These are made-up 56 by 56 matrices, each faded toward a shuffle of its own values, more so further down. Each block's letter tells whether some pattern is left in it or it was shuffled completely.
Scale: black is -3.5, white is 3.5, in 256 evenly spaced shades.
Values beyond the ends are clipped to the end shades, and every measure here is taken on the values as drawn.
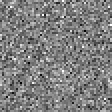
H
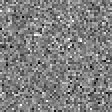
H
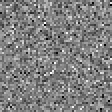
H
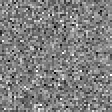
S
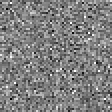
H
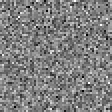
S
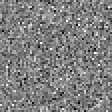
S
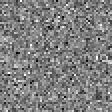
H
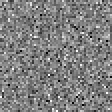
H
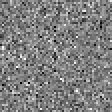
S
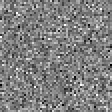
S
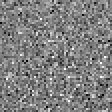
H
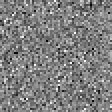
H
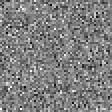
S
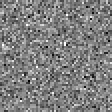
S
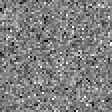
H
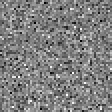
S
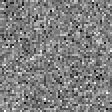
S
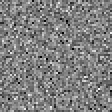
S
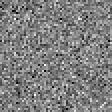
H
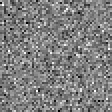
H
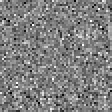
H
